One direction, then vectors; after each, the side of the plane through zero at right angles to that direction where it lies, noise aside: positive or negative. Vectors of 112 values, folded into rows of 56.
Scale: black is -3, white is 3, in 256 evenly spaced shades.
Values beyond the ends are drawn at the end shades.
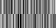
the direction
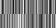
negative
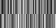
negative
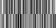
positive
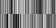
positive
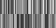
positive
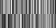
negative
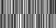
negative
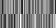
negative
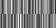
negative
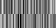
positive
